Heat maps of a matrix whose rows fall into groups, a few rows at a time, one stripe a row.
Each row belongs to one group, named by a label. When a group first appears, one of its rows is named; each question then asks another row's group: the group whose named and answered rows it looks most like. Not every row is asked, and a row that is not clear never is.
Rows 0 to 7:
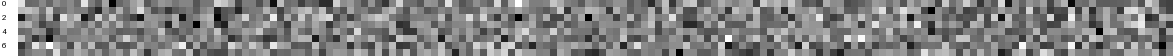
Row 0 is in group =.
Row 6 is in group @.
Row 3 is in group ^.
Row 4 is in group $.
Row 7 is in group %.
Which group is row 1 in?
^
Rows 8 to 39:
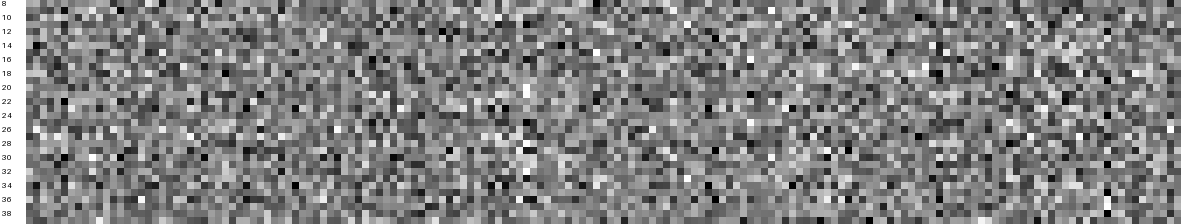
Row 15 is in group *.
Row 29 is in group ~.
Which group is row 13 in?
~
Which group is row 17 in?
^
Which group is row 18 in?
^
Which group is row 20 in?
=
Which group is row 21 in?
%
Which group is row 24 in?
$
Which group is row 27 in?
@
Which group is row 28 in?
%
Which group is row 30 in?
=
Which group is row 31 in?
$
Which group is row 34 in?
*
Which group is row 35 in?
$
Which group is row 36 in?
~
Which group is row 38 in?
$
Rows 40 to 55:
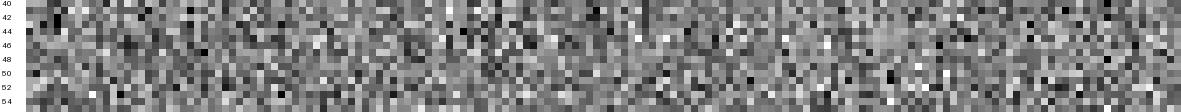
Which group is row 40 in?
^
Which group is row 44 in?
%
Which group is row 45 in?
~
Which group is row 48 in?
$
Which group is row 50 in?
*
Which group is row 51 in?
~
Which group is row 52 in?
^
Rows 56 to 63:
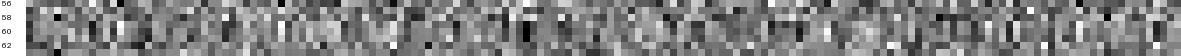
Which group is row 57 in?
@
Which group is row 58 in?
$
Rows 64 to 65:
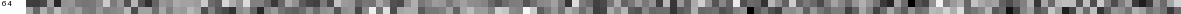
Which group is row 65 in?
%
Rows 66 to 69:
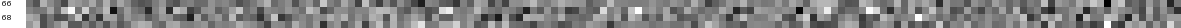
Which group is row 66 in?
$
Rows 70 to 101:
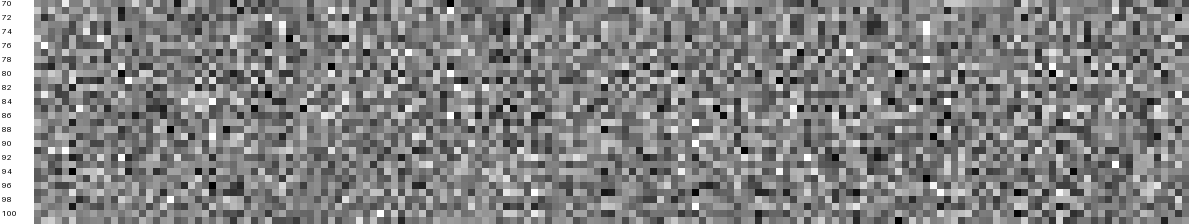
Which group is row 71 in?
~
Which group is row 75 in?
=
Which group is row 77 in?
*
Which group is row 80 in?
~
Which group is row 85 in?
*
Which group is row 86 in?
~
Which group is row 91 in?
@
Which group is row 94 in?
=
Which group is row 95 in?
@
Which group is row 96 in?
^
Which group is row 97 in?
%
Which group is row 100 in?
%
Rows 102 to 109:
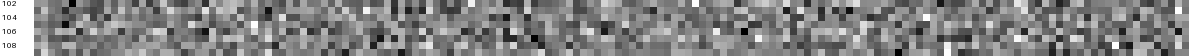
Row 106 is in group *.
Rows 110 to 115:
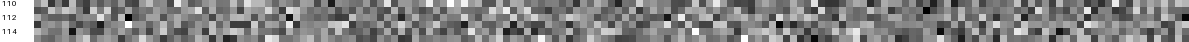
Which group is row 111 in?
@
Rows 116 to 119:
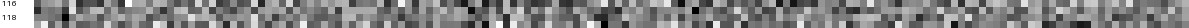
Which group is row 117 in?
%
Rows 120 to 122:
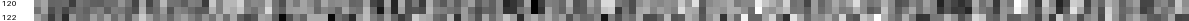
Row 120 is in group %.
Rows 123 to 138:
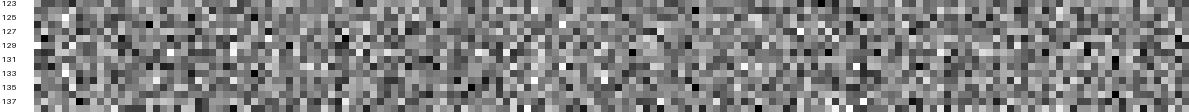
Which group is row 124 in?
%
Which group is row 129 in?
=
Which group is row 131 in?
$
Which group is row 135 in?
%
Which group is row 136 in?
$
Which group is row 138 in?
~
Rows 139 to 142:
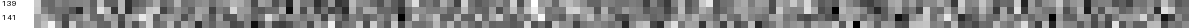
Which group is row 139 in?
=
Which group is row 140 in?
=
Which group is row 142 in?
~
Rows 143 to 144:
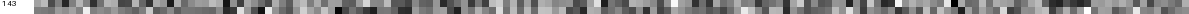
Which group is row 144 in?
~
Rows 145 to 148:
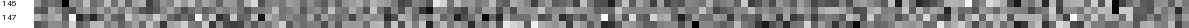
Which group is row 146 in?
$
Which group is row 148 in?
%
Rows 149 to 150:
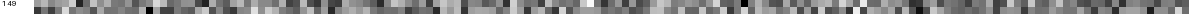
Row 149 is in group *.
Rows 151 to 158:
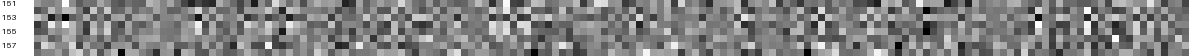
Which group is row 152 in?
@
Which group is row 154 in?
@
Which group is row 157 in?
~
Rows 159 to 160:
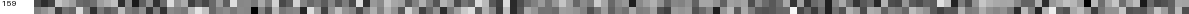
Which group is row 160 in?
*
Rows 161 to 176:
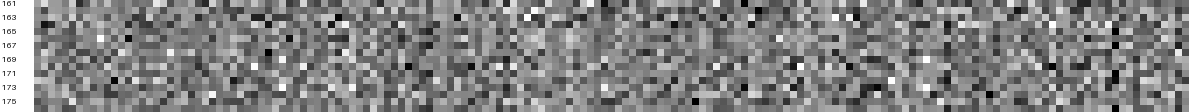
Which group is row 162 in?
%
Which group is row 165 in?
$
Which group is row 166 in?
=
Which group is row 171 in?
$
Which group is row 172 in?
^
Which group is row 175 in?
%
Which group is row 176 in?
$
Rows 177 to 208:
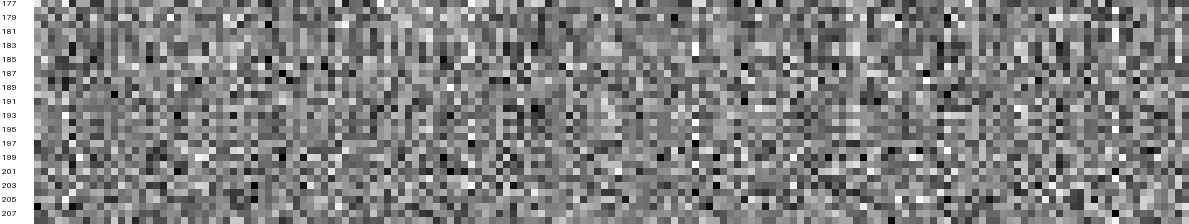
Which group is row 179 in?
*
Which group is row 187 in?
@
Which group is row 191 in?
@
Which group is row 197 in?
%
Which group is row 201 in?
$
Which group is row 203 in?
*
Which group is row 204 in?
%
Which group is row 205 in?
^
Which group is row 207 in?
$
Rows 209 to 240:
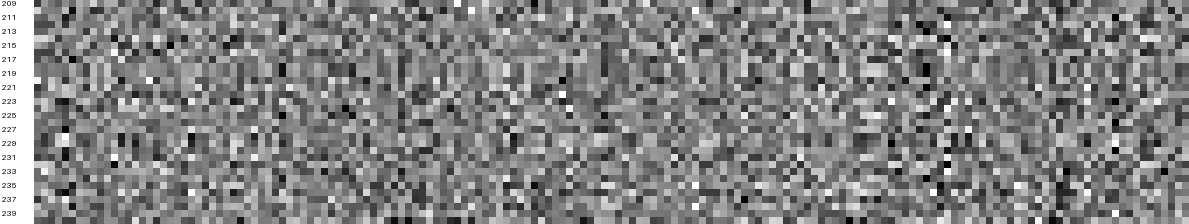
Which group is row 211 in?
$
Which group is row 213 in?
@
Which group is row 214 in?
^
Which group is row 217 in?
=
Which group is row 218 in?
@
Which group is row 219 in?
@
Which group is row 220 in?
~
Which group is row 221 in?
@
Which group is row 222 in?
~
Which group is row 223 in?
^
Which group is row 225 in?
@
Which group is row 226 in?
$
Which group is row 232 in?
^
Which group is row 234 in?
@
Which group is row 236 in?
^
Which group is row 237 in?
@
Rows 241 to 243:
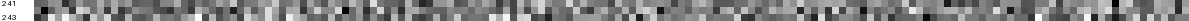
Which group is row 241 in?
$
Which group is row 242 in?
*
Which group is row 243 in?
@
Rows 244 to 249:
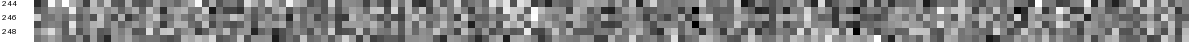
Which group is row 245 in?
%
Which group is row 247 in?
%
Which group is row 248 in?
~
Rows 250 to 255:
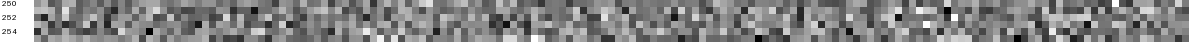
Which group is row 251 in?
^
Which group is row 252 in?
*
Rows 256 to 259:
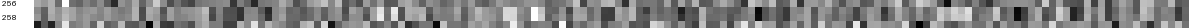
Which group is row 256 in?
^
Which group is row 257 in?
%
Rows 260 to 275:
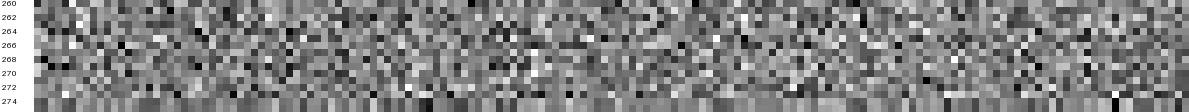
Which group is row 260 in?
%
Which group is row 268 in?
*
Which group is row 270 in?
=
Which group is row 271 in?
@
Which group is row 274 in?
$
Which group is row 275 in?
$
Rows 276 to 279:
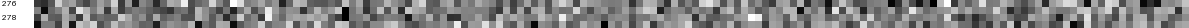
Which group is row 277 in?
*
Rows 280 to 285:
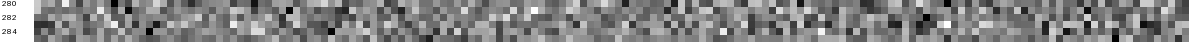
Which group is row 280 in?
^
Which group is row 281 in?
=
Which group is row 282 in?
@
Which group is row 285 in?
$
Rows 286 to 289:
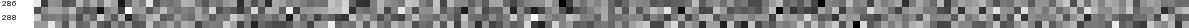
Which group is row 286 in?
~
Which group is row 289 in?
~
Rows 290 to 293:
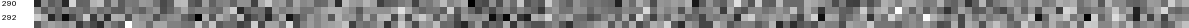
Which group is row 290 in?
%
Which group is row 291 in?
~
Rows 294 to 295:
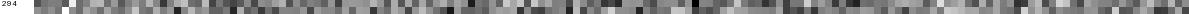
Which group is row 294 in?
%
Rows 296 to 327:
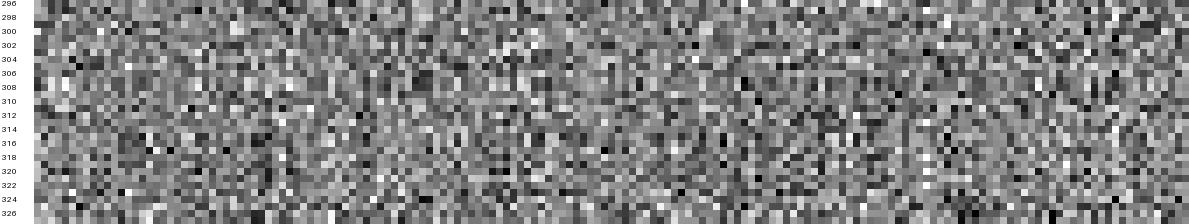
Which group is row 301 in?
$
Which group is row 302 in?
%
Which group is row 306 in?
$
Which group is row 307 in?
@
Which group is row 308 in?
@
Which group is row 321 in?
%
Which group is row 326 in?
~
